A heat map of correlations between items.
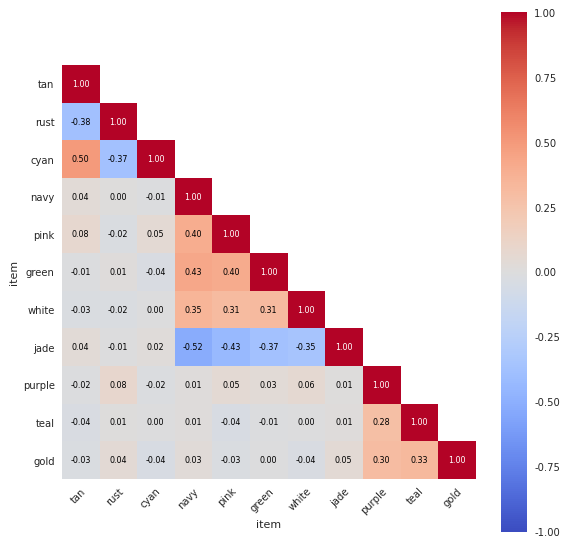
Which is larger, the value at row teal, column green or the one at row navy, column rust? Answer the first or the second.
the second
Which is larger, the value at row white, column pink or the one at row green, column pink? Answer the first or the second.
the second
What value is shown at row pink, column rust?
-0.02
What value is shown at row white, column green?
0.31
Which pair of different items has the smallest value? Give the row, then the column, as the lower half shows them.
jade, navy
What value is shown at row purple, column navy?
0.01
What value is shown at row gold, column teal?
0.33
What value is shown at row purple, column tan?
-0.02
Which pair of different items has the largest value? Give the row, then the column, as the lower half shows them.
cyan, tan
